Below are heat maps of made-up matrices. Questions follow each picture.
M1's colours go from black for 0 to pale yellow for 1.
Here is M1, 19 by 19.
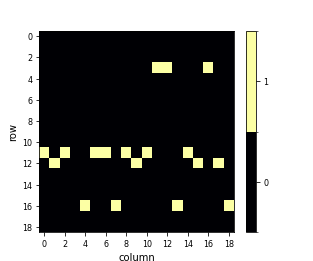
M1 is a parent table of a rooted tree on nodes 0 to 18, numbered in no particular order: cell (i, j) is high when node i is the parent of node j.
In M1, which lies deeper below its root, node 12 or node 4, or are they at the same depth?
node 4
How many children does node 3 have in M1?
3
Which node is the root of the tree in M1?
3
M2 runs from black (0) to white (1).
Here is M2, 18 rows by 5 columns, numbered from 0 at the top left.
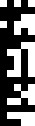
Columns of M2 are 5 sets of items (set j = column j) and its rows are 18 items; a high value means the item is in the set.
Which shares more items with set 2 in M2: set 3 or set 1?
set 1
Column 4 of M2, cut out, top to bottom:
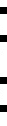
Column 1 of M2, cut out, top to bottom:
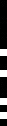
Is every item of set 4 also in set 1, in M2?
no
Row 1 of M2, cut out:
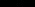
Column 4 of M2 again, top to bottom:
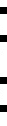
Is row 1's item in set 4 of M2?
no
